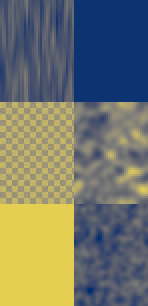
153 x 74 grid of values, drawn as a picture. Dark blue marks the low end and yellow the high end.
It is made of 3 by 2 panels. Panel 1,1: low, streaked downward. Panel 1,2: very low, flat. Panel 2,1: high, checkered. Panel 2,2: middling, blotchy, strong in contrast. Panel 3,1: very high, flat. Panel 3,2: low, blotchy.
